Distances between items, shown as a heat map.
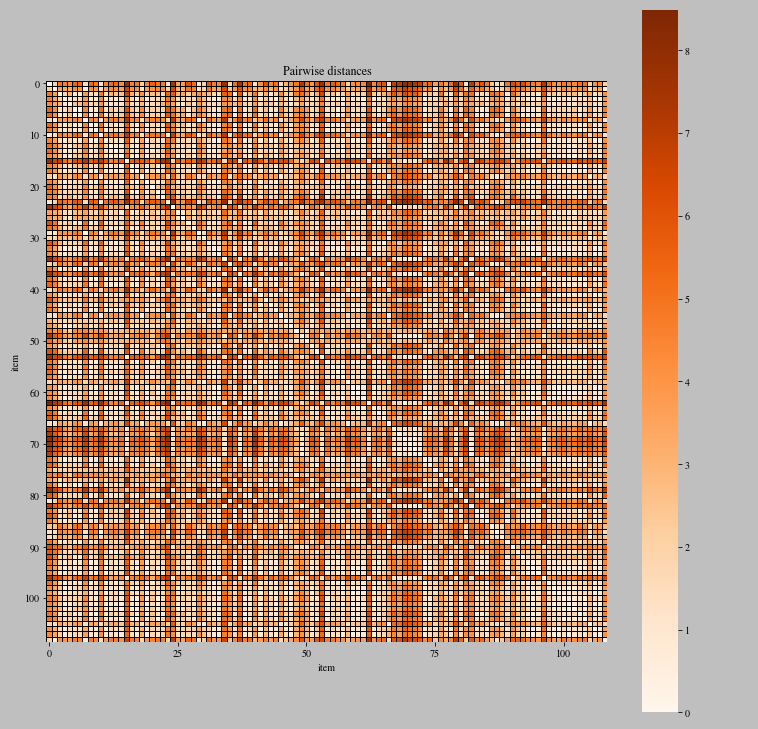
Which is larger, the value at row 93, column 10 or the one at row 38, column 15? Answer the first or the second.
the second
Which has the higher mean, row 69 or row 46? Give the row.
69
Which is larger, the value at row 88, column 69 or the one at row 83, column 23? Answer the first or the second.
the first
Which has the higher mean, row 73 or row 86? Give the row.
86
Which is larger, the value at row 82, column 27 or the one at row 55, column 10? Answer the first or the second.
the second
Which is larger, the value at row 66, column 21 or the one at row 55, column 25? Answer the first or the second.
the first
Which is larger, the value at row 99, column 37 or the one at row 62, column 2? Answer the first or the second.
the second
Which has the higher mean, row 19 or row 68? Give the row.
68
